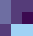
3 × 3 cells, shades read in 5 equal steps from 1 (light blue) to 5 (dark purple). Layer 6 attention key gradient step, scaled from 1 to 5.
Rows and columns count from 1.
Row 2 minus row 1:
0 0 1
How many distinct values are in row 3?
2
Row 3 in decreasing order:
4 1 1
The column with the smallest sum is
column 2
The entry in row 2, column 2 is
4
